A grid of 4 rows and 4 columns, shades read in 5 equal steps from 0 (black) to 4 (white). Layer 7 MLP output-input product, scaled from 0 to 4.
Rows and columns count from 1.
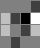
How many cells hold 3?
3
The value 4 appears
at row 2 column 4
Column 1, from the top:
2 3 3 2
